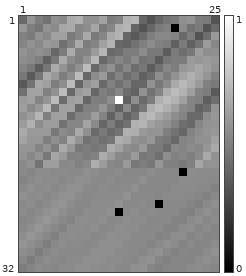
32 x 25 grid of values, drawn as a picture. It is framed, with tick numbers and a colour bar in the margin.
Grain: diagonal, up to the right. Lone odd cells: 5, 1 higher and 4 lower than their neighbours. Histogram: skewed, a long tail of low values. Mirror symmetry: none. Seam: horizontal, 60% of the way down, the bottom part calmer.
